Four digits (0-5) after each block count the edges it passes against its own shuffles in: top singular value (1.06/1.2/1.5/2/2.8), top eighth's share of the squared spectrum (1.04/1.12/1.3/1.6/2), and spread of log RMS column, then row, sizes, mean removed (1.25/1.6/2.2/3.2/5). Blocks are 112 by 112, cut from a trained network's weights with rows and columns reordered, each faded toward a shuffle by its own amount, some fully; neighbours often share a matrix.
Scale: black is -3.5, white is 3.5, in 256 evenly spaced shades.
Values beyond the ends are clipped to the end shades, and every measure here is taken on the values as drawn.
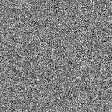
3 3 1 1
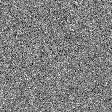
1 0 0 0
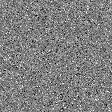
0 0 0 0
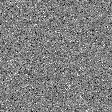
0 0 0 0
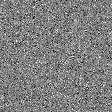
0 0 0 0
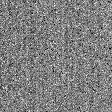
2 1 0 0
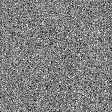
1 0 0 0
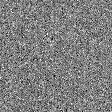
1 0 0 0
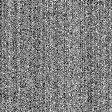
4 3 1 1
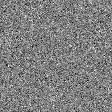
0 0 0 0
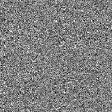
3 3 2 1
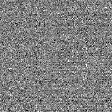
3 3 3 1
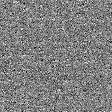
1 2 1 0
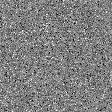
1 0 0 0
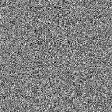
3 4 2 2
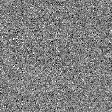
2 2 2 0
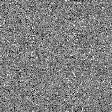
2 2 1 0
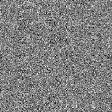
3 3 2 1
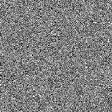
3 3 2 1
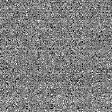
3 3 3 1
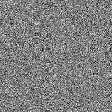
3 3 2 1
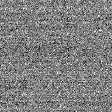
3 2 2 0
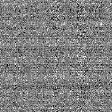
3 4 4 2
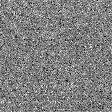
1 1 0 0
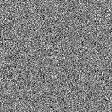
3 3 1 0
